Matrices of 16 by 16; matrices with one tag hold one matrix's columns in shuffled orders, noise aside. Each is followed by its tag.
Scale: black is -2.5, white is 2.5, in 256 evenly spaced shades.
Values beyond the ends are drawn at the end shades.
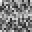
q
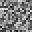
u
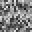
q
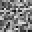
u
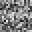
q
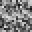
q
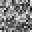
q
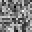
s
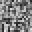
s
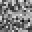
q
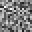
u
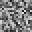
u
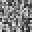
s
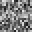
q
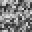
q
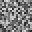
u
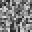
s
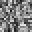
s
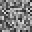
u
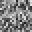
q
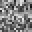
q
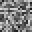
u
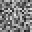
u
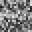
q
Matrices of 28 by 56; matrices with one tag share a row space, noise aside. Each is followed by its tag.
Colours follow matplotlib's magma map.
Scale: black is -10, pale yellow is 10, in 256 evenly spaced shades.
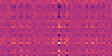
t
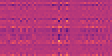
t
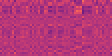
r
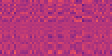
r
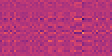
r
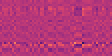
r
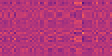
r
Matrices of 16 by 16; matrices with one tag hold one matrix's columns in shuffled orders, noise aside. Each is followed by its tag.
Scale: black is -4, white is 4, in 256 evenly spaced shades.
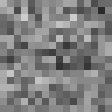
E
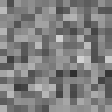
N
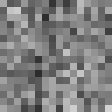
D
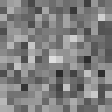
N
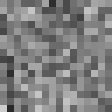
D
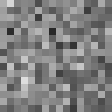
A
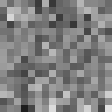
D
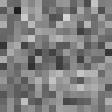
E
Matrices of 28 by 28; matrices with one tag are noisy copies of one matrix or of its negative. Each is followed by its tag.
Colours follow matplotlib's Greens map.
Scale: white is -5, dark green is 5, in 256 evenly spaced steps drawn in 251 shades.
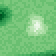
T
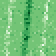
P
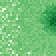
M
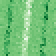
P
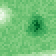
T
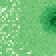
M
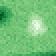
T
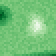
T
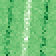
P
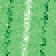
P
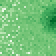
M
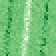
P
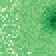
M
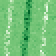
P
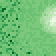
M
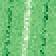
P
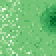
M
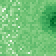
M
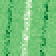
P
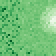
M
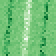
P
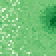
M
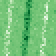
P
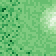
M
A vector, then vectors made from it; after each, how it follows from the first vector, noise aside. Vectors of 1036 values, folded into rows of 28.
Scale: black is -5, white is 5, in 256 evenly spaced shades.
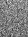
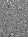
partly zeroed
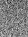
negated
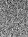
negated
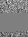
partly zeroed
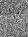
wrapped around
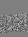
partly zeroed
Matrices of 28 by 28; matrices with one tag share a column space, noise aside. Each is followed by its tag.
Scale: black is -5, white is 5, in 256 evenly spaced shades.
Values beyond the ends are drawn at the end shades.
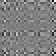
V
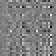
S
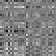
S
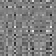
S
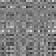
S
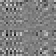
V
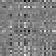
S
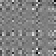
V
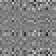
V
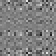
V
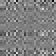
V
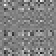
V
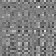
S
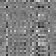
S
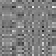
S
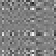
V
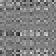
V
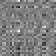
S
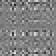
V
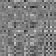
S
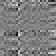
V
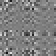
V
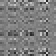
V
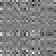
V
